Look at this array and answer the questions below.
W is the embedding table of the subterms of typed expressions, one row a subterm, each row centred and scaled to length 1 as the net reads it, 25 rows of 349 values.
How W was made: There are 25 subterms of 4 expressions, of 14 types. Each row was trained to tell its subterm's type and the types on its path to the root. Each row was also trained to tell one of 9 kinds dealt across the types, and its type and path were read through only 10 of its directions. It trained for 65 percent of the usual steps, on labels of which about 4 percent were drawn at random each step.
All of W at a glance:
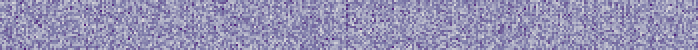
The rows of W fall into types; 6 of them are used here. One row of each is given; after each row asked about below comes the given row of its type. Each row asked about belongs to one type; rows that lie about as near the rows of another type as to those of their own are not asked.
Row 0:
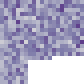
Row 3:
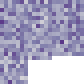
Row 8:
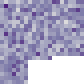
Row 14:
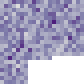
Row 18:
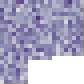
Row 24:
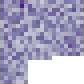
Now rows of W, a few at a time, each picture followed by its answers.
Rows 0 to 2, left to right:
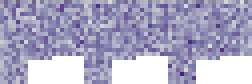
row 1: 0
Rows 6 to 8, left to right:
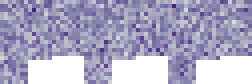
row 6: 3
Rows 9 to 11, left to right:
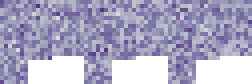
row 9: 3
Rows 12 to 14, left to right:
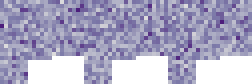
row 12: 24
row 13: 24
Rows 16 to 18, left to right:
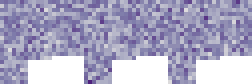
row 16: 24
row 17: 14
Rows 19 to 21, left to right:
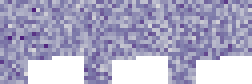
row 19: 18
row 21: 0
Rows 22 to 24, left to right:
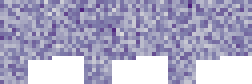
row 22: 3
